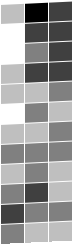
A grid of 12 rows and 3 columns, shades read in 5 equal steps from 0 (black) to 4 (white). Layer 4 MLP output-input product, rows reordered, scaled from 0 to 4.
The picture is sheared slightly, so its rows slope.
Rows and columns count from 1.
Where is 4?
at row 2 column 1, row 3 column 1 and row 6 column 1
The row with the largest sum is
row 6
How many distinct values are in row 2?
2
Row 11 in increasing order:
1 2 2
